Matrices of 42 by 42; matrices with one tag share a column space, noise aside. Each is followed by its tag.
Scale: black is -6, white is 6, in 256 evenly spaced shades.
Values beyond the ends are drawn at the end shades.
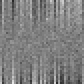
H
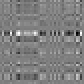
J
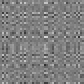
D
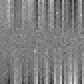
H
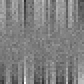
H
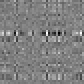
J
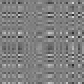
D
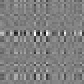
J
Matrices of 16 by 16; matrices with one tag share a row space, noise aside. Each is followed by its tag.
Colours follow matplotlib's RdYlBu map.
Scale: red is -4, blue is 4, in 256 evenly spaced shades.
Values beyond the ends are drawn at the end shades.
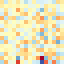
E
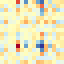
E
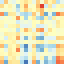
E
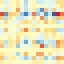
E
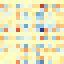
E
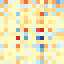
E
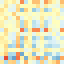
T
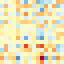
E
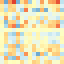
T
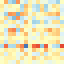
T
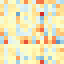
E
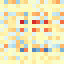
T
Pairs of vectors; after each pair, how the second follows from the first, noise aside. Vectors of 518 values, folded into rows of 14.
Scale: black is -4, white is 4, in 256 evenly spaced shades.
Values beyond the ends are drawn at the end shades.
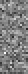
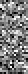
scaled up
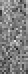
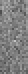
shrunk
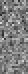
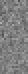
shrunk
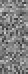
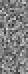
sign-scrambled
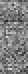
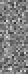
sign-scrambled
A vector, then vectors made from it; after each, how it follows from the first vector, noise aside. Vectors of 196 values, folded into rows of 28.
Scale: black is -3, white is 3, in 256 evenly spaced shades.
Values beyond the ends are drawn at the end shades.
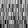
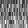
negated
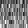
negated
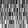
negated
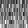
negated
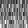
negated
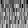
reversed
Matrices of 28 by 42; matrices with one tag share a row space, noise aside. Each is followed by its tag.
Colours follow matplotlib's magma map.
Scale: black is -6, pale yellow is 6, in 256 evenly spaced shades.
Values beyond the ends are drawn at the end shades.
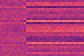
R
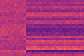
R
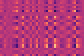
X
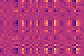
X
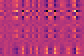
X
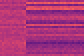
R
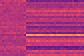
R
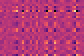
X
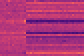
R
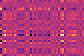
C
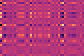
C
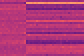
R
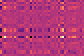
C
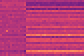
R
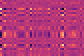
C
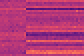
R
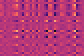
X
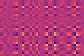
X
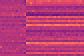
R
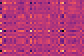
C
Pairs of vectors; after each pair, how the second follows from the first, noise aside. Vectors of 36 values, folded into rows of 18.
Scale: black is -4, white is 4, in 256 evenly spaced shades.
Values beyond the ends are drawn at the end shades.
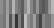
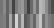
negated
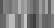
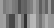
negated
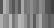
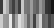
scaled up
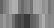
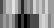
scaled up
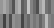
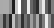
scaled up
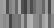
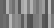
negated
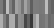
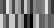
scaled up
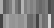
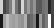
scaled up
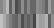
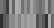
negated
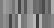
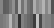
negated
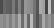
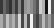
scaled up
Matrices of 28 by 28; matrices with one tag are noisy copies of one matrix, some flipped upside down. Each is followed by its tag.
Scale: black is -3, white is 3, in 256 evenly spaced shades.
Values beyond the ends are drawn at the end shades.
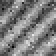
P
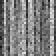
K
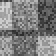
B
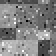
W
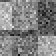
B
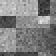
W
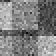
B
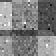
B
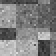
W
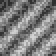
P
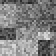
W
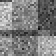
B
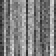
K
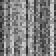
K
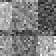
B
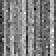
K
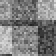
B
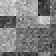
W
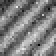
P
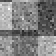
B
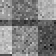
B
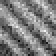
P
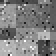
W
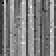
K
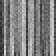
K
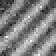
P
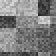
W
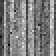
K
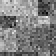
W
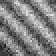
P
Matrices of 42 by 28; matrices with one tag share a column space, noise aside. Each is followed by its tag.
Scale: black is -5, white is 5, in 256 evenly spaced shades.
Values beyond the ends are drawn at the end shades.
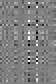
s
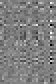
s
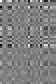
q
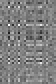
s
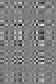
s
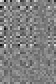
q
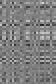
s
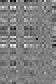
q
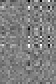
q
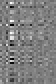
s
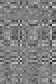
s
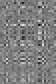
s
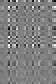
q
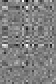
q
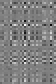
s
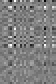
q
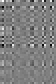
q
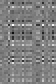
s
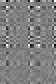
q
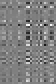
s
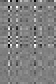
q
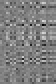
s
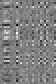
s
